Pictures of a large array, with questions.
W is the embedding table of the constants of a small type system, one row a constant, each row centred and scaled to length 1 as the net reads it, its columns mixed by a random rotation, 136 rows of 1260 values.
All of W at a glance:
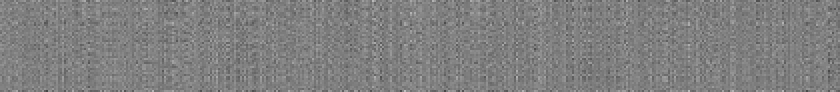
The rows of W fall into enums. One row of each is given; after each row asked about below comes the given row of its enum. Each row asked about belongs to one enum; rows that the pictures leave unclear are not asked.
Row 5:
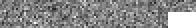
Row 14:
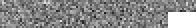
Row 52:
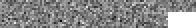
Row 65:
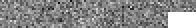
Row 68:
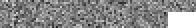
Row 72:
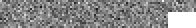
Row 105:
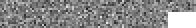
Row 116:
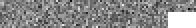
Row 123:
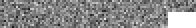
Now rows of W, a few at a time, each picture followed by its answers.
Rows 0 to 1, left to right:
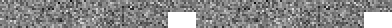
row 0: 65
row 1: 65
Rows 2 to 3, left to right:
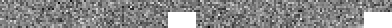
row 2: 65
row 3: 123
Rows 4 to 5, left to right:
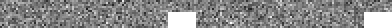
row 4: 105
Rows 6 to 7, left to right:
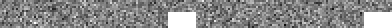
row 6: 5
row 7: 68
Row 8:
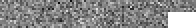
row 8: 65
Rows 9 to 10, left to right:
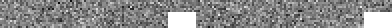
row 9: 65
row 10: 123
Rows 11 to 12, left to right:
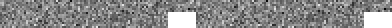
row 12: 116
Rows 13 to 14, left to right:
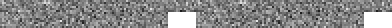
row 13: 14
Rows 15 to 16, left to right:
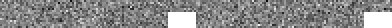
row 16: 116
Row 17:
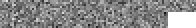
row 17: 68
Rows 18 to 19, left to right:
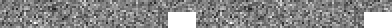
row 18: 5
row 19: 5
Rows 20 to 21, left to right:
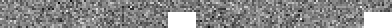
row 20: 65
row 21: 123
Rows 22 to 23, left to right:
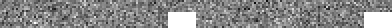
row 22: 5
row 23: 65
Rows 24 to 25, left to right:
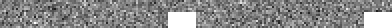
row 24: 5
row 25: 14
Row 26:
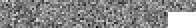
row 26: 68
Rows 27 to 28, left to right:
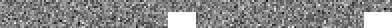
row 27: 52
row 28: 116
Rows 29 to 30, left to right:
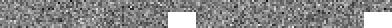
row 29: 65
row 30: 116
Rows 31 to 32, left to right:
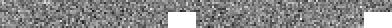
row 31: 14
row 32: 123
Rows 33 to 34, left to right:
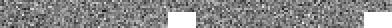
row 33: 123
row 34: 105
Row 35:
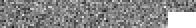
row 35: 123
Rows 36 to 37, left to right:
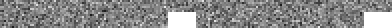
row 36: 123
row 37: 68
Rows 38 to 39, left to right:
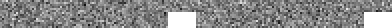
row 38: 68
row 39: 14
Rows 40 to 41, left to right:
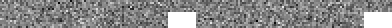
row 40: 65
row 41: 52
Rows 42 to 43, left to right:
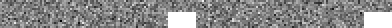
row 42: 52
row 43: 68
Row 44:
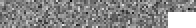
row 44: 116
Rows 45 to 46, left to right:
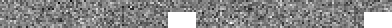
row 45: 65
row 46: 5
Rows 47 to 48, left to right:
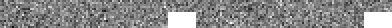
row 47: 123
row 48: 5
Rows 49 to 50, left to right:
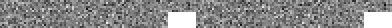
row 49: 105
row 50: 105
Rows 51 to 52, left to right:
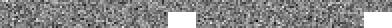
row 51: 68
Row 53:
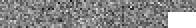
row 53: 65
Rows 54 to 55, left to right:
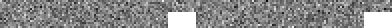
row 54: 72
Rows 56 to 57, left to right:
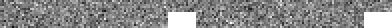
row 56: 123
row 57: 5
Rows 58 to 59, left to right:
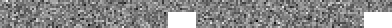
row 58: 68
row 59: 52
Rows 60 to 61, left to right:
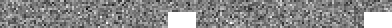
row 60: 105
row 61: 5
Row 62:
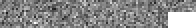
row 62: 5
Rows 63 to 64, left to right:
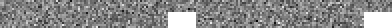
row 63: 116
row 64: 52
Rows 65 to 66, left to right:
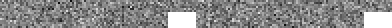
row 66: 68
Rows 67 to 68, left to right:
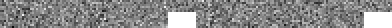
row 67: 123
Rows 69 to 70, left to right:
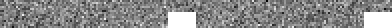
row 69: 123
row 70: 116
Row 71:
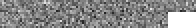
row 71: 14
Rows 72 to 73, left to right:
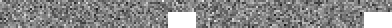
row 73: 68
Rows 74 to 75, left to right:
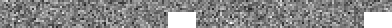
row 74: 68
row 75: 5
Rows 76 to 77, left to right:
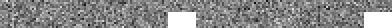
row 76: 68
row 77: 65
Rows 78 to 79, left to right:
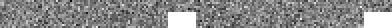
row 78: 116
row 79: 123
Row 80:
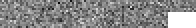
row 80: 65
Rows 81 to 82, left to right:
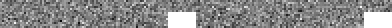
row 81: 52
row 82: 123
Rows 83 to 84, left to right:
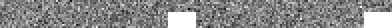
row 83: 116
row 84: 123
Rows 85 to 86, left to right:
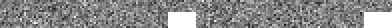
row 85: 5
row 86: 68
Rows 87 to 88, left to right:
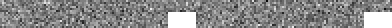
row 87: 14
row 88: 116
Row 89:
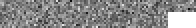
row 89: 116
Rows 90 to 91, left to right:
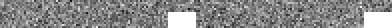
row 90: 116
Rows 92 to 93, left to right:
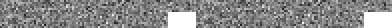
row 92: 105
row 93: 105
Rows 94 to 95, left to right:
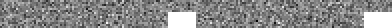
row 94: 105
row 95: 52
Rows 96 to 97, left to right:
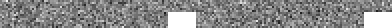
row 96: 68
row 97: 14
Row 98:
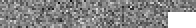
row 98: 65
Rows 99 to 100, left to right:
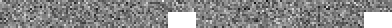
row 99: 72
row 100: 65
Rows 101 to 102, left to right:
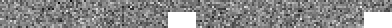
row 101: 65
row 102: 123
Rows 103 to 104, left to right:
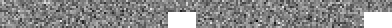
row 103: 14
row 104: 52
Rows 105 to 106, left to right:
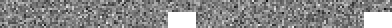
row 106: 116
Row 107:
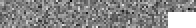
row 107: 116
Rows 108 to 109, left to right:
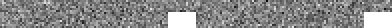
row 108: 14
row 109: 116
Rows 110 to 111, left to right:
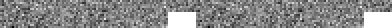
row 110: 123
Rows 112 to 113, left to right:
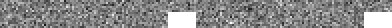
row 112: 105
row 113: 5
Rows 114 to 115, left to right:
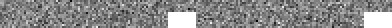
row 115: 52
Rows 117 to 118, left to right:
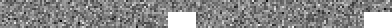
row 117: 52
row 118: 116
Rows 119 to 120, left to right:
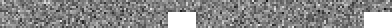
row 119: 14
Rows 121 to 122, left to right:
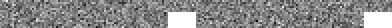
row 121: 68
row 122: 52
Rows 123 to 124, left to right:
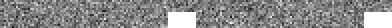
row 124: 5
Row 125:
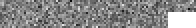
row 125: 116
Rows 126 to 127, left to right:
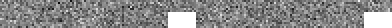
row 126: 65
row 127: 72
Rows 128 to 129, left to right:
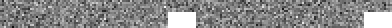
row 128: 123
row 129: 105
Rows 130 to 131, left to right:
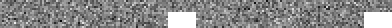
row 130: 52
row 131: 65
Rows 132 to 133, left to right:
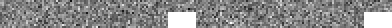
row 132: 116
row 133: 5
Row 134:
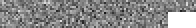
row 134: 14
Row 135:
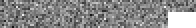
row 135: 123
